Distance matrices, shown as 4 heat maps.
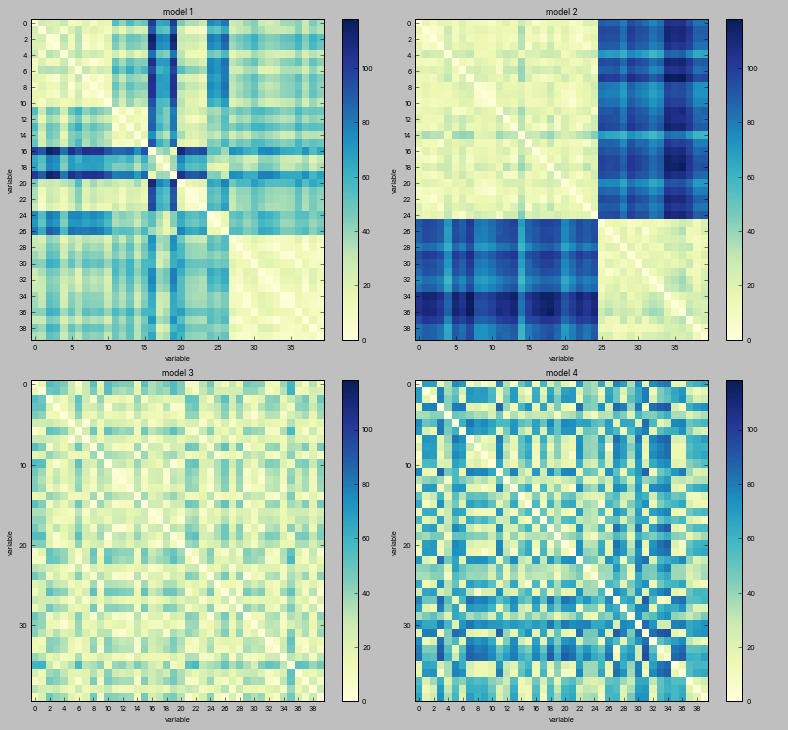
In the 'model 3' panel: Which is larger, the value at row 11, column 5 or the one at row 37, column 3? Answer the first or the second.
the second
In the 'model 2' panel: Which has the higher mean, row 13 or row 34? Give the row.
34
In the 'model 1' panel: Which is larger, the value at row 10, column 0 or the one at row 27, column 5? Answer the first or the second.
the second
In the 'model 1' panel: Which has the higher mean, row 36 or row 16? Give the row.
16
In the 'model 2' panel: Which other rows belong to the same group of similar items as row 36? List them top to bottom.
25, 26, 27, 28, 29, 30, 31, 32, 33, 34, 35, 37, 38, 39
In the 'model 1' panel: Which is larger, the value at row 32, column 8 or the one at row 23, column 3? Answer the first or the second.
the first
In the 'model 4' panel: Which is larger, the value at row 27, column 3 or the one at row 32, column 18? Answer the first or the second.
the first
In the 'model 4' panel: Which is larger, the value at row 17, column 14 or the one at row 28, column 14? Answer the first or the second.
the second
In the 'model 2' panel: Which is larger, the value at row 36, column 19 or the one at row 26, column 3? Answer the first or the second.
the first
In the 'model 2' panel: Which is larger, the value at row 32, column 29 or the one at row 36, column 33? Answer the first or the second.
the second
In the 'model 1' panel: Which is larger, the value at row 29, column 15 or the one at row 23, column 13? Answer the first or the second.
the first
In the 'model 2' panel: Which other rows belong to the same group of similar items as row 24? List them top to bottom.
0, 1, 2, 3, 4, 5, 6, 7, 8, 9, 10, 11, 12, 13, 14, 15, 16, 17, 18, 19, 20, 21, 22, 23
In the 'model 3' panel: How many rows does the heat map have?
40
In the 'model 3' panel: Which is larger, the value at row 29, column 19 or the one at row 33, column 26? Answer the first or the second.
the first
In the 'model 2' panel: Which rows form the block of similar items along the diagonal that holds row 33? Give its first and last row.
25 to 39
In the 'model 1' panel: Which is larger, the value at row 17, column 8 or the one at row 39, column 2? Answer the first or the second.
the first
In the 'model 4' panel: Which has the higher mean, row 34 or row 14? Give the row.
34
